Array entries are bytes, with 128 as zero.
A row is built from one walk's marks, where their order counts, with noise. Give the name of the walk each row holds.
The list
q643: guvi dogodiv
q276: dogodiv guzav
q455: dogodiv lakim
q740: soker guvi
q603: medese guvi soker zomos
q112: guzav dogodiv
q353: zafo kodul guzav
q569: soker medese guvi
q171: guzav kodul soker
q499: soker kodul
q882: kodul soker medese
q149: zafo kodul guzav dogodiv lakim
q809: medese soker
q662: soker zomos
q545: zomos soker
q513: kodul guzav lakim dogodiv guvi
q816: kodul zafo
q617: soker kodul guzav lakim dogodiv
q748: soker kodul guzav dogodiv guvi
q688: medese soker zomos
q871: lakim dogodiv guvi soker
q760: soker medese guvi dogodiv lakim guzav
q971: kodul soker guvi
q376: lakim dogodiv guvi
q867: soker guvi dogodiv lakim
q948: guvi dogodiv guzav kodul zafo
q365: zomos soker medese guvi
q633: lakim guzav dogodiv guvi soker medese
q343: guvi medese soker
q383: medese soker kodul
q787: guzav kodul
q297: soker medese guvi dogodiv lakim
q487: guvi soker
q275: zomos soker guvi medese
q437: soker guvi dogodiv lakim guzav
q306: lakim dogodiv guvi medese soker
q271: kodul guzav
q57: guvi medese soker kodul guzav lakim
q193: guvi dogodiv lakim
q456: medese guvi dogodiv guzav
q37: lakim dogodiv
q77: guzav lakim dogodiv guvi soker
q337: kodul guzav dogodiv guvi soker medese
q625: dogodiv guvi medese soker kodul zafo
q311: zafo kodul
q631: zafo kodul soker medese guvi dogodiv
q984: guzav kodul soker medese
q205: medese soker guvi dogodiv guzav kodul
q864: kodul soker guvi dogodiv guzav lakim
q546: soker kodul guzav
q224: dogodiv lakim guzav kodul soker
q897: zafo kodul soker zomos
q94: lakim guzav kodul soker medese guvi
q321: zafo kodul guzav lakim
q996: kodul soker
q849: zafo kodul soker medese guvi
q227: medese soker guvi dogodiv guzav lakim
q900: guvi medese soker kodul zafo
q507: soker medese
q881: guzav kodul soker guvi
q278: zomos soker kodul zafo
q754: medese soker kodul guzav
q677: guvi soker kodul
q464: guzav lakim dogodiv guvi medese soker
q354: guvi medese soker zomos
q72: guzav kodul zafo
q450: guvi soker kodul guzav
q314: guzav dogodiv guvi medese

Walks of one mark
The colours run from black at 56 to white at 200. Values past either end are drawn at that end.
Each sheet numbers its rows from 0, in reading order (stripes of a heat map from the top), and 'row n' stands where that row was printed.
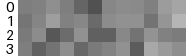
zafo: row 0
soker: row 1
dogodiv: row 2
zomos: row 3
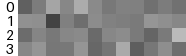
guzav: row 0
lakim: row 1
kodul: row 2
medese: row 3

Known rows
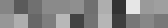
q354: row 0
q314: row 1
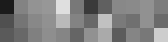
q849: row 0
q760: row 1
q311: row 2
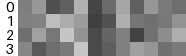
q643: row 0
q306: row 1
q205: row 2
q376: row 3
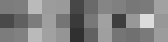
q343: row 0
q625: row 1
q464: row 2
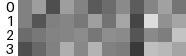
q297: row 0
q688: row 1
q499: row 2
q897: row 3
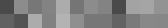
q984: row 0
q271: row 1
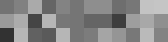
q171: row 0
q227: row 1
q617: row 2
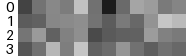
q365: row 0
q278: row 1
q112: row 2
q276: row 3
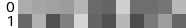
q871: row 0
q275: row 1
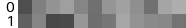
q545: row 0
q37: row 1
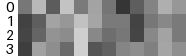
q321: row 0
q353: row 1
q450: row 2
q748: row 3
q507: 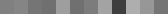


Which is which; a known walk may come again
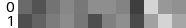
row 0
q662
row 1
q900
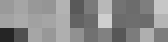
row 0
q77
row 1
q871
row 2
q754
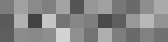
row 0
q487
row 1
q57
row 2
q437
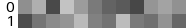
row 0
q864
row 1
q760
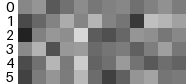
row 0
q455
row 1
q897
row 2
q94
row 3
q867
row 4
q276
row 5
q569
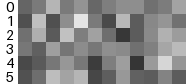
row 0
q809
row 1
q631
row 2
q321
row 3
q996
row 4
q625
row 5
q456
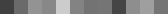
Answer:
q450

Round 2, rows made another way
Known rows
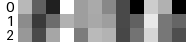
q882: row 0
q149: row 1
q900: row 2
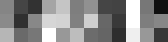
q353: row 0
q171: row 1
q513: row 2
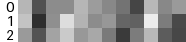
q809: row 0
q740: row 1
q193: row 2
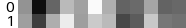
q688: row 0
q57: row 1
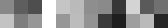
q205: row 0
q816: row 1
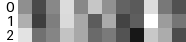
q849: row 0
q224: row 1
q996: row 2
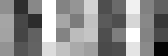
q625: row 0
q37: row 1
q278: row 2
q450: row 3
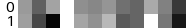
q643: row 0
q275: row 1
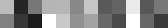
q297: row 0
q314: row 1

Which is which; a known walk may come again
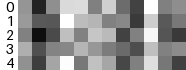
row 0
q171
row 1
q205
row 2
q897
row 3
q809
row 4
q900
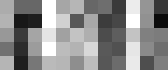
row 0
q513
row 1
q507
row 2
q57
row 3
q72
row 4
q297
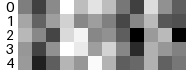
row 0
q881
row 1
q193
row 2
q271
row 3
q112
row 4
q688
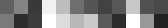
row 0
q311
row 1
q984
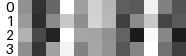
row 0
q94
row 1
q354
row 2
q337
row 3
q948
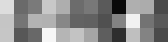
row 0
q996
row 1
q487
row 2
q864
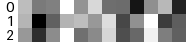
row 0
q971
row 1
q662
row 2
q625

